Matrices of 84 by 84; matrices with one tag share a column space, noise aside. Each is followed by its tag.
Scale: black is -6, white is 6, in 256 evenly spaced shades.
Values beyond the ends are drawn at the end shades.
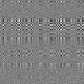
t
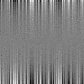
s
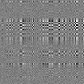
t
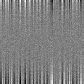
s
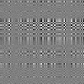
t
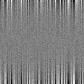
s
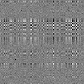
t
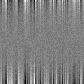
s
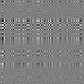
t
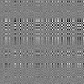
t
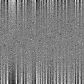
s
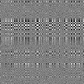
t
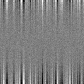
s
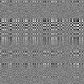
t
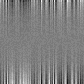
s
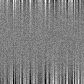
s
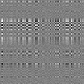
t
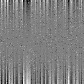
s
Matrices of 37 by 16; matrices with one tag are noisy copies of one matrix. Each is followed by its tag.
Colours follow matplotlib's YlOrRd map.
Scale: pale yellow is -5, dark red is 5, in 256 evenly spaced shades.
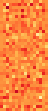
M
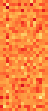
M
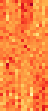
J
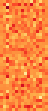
M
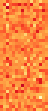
M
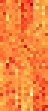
J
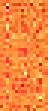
M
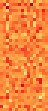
M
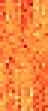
J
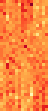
J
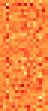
M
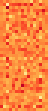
M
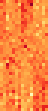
J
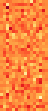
M
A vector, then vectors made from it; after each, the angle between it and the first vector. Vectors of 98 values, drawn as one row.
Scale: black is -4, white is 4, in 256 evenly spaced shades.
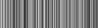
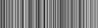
nearly opposite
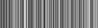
nearly opposite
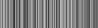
nearly parallel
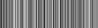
nearly opposite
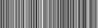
partly opposed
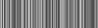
partly aligned
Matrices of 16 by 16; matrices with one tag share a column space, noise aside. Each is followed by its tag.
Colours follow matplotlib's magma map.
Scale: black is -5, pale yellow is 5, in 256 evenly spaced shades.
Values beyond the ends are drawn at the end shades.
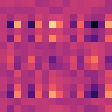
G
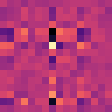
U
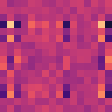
G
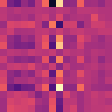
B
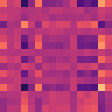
B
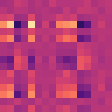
G
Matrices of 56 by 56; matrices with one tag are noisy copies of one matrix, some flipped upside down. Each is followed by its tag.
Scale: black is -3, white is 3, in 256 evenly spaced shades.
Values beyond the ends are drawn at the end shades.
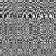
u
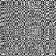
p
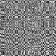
p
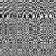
u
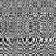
u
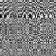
u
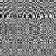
u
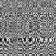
u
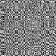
p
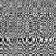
u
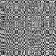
p
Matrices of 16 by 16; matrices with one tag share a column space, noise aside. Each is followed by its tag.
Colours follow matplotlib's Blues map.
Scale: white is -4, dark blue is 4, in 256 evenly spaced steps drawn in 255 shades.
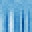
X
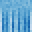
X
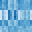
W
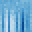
X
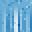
X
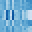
W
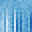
X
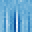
X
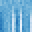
X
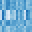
W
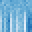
X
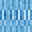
W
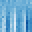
X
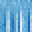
X
